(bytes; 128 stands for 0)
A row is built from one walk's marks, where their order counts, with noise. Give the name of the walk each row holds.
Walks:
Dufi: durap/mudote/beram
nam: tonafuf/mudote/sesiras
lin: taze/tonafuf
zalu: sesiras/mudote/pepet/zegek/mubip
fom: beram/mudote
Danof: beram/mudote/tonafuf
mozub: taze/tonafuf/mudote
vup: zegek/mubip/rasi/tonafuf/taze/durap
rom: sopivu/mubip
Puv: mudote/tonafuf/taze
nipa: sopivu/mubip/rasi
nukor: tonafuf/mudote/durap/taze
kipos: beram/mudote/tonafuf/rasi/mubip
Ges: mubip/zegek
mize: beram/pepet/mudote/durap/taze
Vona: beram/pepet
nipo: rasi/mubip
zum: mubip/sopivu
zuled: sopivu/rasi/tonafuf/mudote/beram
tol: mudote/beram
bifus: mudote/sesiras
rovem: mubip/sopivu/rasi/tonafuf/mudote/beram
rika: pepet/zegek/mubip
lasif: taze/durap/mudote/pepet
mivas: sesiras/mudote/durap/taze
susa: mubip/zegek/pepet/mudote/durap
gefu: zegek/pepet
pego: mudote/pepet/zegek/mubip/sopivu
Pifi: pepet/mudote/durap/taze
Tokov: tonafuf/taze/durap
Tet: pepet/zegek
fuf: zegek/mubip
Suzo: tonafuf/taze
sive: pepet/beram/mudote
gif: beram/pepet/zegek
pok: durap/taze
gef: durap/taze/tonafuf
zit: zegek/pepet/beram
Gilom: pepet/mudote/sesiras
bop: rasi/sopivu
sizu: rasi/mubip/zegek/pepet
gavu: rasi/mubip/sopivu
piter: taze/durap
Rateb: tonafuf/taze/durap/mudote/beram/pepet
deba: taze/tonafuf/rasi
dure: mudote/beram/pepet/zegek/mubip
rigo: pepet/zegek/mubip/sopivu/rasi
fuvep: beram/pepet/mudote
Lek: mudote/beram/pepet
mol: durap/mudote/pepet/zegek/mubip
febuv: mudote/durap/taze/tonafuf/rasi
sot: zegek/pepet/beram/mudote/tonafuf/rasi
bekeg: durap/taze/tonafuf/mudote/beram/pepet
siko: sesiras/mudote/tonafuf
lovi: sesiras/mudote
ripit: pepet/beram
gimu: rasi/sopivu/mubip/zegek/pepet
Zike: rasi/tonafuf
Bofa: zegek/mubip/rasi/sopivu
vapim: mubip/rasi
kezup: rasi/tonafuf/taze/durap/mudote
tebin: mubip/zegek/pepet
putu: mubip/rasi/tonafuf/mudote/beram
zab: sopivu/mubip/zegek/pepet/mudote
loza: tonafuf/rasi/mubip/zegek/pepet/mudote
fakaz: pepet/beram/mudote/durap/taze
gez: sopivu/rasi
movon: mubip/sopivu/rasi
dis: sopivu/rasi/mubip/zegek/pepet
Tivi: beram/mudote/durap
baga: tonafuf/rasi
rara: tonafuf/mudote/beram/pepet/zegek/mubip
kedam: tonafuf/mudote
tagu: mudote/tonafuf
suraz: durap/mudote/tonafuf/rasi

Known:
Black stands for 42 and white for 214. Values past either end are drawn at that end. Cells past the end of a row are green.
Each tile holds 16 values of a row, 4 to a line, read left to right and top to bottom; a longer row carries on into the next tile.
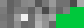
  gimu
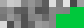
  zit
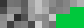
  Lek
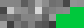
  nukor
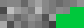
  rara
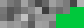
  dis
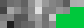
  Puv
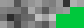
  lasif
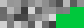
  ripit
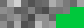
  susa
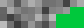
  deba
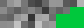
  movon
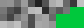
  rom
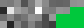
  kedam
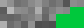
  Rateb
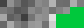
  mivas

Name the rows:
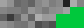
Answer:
bekeg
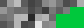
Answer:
vapim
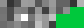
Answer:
bop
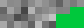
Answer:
fakaz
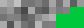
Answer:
rigo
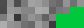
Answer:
kipos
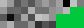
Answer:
pok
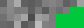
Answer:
putu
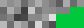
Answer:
sive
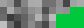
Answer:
mozub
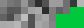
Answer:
nipa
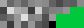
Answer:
baga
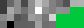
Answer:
tagu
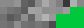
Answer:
mol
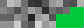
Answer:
zum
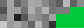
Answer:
fuvep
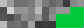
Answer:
Tokov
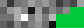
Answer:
Zike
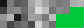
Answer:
tol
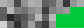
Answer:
lin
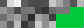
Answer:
Ges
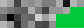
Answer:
piter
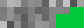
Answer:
sot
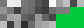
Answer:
fuf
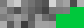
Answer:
Bofa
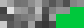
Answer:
Suzo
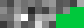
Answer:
nipo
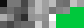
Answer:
bifus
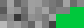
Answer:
mize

